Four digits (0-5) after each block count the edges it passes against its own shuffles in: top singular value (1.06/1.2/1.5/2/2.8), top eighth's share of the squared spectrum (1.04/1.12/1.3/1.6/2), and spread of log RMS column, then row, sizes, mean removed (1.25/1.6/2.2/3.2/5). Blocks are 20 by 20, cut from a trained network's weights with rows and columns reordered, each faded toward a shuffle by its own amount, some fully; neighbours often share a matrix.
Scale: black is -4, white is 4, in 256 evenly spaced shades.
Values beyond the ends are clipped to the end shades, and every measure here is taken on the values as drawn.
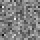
0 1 0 0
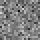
2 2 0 0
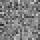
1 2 0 0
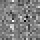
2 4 2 1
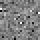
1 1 0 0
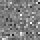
0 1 0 0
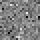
0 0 0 0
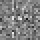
2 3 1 1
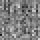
3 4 0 2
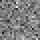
0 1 0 0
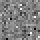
0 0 0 0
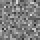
0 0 0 0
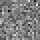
1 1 0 0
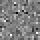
0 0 0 0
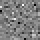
0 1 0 0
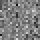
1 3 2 0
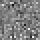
1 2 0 1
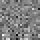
3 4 1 2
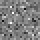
1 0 0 0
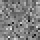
1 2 0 0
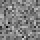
1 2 0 0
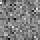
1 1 0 0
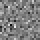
1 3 1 1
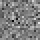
1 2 1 0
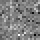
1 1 0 0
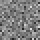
1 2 1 0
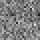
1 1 0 0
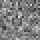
2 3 2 1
